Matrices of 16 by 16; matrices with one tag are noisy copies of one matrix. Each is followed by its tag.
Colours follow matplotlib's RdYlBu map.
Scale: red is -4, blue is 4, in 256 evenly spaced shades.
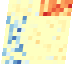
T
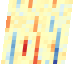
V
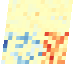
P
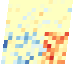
P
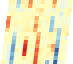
V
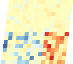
P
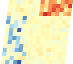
T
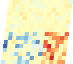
P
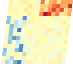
T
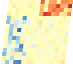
T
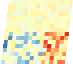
P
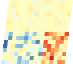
P
